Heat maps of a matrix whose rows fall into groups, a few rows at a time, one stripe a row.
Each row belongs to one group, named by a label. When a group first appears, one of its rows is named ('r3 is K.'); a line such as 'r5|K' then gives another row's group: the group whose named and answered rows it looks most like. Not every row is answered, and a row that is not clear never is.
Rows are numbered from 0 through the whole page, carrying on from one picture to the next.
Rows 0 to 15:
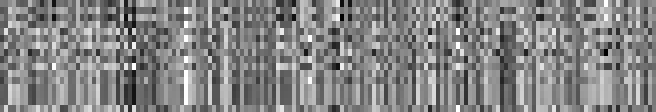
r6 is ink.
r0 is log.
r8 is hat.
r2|log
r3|hat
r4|ink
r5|hat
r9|ink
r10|hat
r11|hat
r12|hat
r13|hat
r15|ink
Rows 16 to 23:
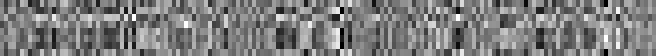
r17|log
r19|hat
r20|log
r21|log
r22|log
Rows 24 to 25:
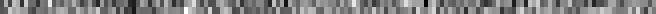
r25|hat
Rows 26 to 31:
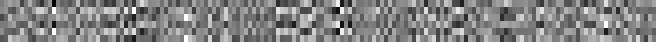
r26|log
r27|ink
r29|log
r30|ink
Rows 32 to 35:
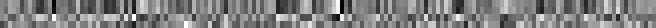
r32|log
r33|log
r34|ink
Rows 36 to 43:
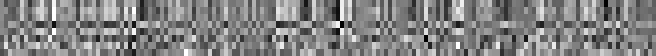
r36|ink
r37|ink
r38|ink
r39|log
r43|hat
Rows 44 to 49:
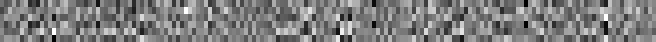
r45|hat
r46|log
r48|ink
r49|log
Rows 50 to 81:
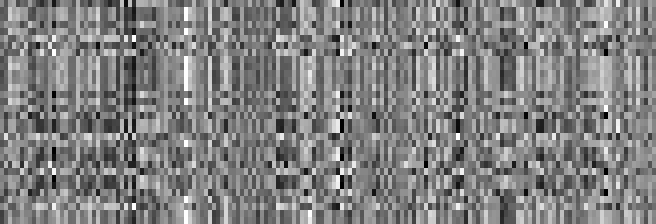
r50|log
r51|hat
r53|log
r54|hat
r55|ink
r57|ink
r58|hat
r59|hat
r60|hat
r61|hat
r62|hat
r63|log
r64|hat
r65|log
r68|log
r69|ink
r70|hat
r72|log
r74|ink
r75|log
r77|ink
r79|ink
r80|hat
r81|hat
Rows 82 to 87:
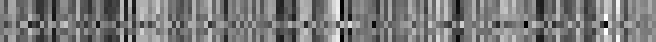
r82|log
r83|log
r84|log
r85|ink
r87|log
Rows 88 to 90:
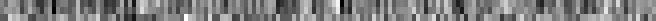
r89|log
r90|hat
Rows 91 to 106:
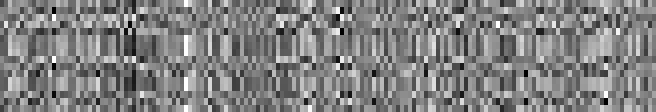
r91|hat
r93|ink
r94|ink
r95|log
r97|hat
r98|hat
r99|ink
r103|hat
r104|log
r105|ink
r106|hat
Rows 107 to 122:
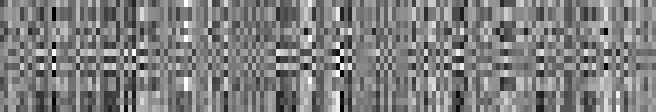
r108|log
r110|hat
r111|ink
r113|log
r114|ink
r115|log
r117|log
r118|hat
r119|hat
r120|log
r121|log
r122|log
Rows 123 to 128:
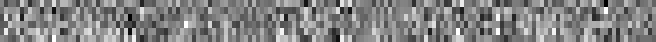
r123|ink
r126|hat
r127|ink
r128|ink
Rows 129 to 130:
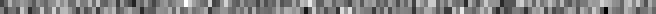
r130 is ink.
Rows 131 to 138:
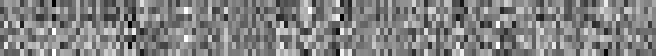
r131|log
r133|log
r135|ink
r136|hat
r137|ink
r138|ink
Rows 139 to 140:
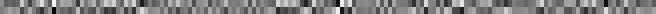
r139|ink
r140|log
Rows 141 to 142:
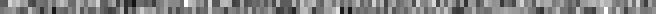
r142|log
